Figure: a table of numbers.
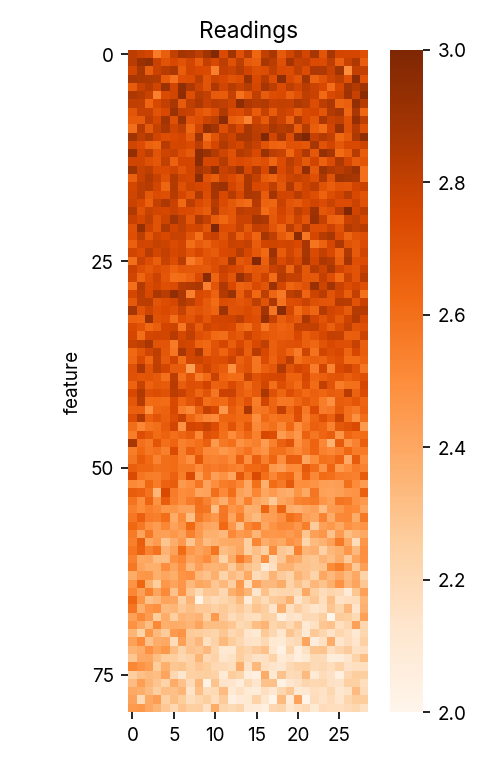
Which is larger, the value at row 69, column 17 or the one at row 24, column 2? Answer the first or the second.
the second
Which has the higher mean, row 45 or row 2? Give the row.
2
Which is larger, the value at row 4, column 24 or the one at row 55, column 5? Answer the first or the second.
the first
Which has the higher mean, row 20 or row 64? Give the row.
20
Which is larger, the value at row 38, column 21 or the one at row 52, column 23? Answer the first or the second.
the first
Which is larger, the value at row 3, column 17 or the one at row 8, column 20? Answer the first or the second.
the second
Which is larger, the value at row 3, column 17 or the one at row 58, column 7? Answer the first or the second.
the first
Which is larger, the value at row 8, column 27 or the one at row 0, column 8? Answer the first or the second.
the first
